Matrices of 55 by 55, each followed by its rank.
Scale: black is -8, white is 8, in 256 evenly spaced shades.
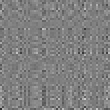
three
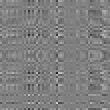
two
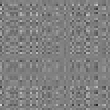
two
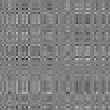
two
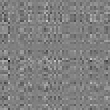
three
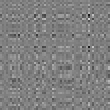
three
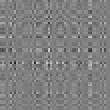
two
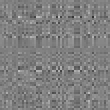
three
